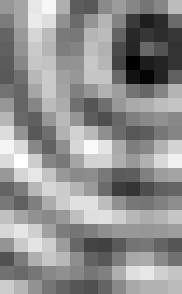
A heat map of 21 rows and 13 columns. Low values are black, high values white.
Rings: centred on the top right. Ninth with the lowest average: top right. Mirror symmetry: none. Odd rows or columns: none.
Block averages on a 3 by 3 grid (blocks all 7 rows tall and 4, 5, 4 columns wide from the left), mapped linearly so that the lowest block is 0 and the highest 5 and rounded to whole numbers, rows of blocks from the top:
540
544
545
